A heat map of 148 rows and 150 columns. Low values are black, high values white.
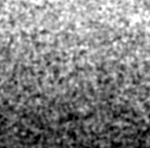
The field is mottled with small blotches. There are no regular stripes. Values rise toward the top.
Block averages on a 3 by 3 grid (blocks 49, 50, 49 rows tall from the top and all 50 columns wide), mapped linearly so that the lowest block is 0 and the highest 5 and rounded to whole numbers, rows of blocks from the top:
555 / 233 / 000
